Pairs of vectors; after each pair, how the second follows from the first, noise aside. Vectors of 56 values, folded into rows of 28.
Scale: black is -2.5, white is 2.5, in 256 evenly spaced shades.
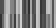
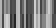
reversed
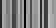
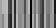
reversed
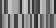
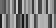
reversed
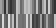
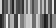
reversed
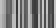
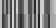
reversed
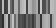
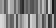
reversed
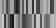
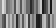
reversed
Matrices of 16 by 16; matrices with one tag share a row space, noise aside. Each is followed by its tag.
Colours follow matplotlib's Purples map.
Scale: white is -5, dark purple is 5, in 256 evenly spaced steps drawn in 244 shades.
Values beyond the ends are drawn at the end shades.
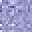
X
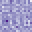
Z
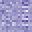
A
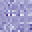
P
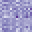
Z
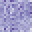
P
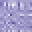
P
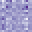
A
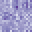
Z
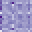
X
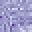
P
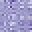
P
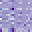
X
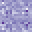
A
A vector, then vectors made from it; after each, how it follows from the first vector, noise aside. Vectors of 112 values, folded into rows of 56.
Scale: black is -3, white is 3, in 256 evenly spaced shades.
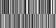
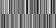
negated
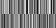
negated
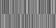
shrunk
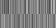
shrunk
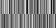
negated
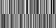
negated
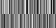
negated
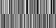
negated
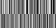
negated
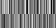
negated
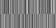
shrunk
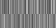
shrunk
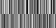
negated
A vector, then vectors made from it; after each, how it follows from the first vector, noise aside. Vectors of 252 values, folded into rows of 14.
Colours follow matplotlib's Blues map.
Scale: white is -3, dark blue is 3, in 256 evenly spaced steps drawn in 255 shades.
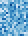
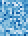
wrapped around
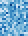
copied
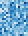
copied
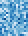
copied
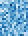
copied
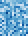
wrapped around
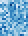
copied
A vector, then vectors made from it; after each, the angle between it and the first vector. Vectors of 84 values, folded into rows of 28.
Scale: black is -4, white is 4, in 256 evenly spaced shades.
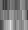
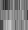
nearly parallel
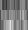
nearly parallel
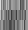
partly opposed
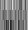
partly opposed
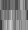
nearly parallel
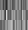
partly aligned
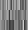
partly opposed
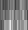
nearly parallel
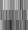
nearly opposite
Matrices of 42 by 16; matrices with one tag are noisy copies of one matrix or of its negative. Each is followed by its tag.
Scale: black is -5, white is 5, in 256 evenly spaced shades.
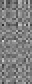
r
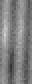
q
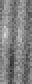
q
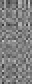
r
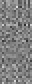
r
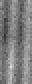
q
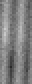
q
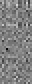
r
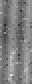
q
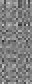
r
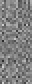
r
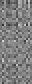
r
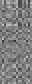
r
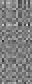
r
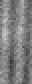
q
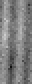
q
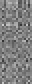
r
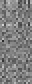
r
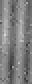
q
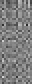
r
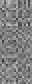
r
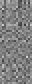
r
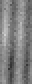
q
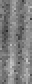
q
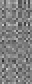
r
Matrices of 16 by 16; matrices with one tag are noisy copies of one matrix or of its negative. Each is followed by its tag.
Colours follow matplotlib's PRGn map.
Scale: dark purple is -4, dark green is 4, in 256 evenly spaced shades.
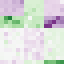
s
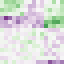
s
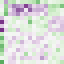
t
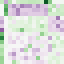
t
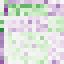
t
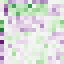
t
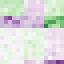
s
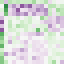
t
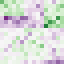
s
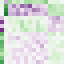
t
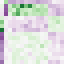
t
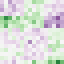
s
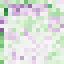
t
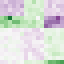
s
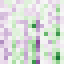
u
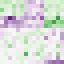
s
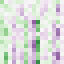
u
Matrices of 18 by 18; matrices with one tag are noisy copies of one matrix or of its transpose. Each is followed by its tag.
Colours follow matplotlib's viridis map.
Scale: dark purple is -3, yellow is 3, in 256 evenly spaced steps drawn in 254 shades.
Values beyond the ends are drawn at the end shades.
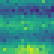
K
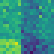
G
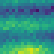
K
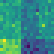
G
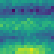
K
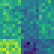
G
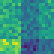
G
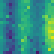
K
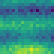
K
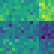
G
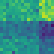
G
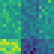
G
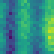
K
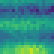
K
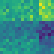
G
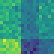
G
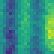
K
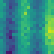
K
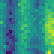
K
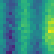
K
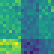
G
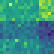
G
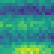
K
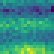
K
